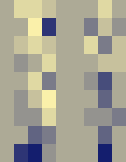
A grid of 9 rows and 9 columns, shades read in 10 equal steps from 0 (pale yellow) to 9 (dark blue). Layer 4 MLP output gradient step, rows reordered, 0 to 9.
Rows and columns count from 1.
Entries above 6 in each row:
0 1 0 0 1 0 0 0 3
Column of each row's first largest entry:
1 4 8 2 8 8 9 3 3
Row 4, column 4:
1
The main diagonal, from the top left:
3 3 1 1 3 3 4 6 3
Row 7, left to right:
3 4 4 1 3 3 4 4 5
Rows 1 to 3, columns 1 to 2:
3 1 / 3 3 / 3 2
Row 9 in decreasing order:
9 9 8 4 3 3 3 3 3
